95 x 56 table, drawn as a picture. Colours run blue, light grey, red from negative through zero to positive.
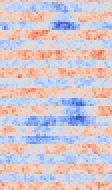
Grain: streaks across. Dips: three. Slope: none. Stripes: horizontal, repeating 10 times.
